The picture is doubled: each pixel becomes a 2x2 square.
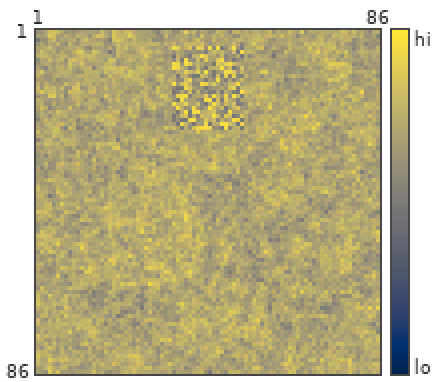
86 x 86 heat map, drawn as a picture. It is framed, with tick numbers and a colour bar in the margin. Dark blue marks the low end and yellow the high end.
Odd patch: rougher, in the top middle. Stripes: none. Average level on the scale: 70%. Mirror symmetry: none. Odd rows or columns: none.
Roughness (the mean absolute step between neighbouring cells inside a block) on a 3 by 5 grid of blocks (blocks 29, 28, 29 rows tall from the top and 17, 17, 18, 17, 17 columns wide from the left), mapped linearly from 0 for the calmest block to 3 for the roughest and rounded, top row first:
00300 | 00000 | 00000
